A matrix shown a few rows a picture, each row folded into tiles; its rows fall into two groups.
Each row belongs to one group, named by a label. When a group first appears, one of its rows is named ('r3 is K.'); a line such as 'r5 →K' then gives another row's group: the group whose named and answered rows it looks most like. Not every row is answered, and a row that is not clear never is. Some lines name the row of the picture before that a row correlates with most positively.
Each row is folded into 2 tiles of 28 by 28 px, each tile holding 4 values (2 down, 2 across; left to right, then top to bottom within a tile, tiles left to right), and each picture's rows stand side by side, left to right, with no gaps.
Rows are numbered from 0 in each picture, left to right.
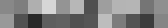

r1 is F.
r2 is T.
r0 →T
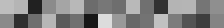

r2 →F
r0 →F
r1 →F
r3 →T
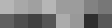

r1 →T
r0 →T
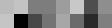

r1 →T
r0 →T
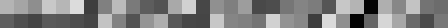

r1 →F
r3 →F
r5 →F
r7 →T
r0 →T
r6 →F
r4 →F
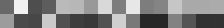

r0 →F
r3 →T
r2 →T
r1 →T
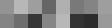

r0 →T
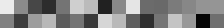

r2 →T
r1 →F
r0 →F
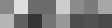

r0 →T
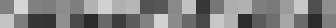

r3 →F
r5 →T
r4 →T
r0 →T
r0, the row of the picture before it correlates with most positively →0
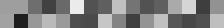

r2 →F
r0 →F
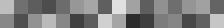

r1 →F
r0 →F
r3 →F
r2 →T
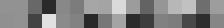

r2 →T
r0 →F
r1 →T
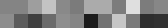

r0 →T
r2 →T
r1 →T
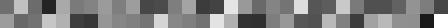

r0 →F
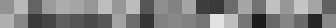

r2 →T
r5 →T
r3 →F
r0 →T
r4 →T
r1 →T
